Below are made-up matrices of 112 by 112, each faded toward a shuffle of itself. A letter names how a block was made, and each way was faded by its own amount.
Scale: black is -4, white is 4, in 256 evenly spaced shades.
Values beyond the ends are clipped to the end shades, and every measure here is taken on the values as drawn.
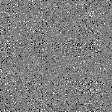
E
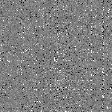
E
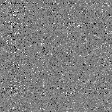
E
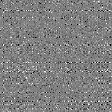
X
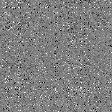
E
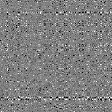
X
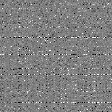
X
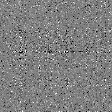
E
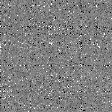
E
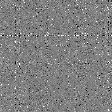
E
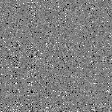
E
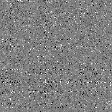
E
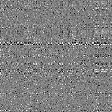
X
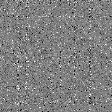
E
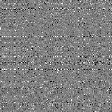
X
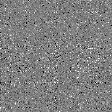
E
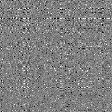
X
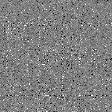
E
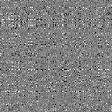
X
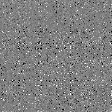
E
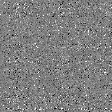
E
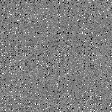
E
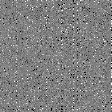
E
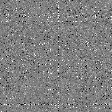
E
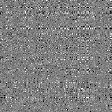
X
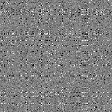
X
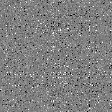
E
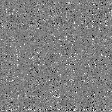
E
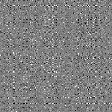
X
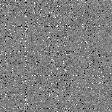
E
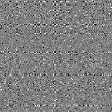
X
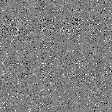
E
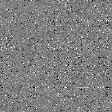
E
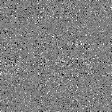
E
